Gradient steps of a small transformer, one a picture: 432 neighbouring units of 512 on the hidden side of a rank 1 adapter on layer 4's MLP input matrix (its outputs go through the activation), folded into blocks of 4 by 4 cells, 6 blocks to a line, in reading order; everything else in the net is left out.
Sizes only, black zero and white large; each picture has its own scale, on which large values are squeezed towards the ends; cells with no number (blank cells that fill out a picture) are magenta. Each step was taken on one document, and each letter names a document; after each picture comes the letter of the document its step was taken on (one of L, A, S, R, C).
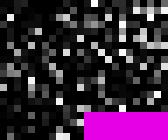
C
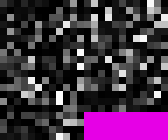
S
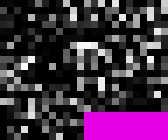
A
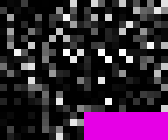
C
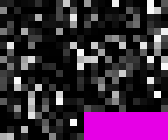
A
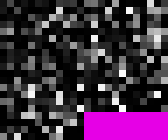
A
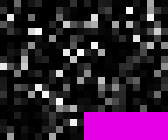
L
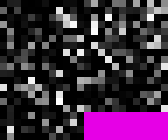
C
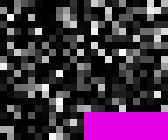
L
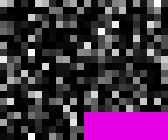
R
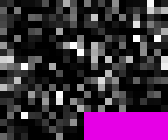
A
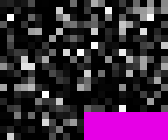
C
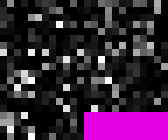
R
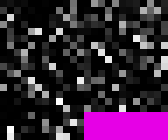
C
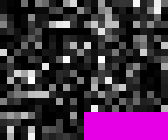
R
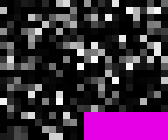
A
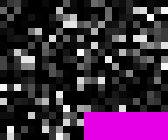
C
